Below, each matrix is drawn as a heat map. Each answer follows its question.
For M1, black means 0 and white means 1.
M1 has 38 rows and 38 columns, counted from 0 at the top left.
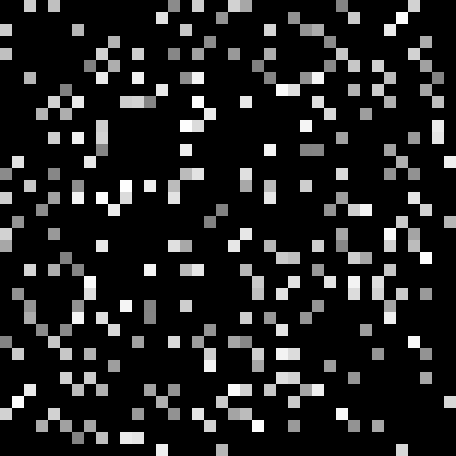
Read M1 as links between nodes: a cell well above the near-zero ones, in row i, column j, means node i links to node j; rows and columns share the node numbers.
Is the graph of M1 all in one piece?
no
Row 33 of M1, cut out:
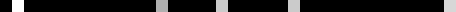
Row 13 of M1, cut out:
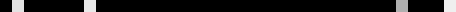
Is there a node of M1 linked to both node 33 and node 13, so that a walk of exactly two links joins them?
yes
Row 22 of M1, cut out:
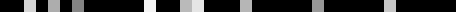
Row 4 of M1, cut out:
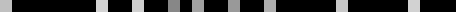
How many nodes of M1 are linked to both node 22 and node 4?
1
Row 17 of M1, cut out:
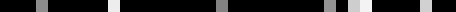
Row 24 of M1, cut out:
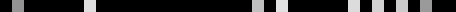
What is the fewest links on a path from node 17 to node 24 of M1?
2
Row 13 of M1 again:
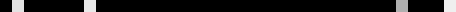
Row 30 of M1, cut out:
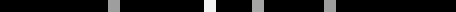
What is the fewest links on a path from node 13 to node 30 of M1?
4
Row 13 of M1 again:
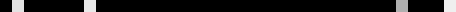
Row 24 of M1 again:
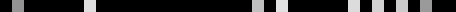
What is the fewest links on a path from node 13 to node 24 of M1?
2
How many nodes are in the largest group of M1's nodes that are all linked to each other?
6
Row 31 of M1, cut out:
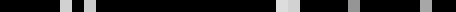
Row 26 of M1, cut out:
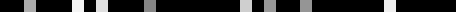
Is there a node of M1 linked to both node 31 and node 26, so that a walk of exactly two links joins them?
no
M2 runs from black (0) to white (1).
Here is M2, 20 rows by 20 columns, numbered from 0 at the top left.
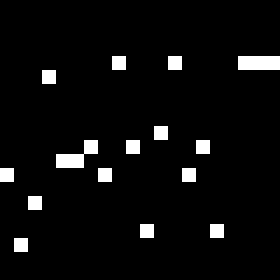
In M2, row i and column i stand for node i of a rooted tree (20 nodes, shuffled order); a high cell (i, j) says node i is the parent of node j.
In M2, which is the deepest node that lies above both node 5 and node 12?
11
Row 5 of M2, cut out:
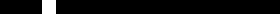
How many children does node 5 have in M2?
1
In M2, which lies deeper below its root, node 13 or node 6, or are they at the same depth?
node 13
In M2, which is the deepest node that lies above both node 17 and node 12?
4
